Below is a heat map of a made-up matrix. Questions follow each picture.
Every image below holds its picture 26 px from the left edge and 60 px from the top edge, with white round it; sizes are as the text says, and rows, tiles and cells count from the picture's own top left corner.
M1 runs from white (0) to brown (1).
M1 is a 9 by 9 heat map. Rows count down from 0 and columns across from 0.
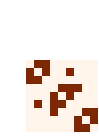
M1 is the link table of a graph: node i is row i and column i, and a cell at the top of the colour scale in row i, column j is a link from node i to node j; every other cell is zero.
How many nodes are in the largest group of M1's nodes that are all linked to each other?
3
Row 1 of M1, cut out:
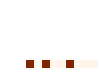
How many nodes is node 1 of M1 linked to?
3
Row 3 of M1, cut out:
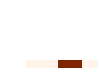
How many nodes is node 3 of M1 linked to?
3
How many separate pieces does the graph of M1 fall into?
1
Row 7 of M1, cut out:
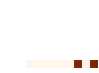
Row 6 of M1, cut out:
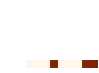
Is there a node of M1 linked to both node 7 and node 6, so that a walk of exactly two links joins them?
yes
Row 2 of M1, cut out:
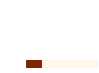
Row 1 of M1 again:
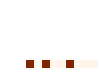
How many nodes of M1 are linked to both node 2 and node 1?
1
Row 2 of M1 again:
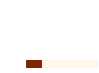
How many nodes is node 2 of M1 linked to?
2
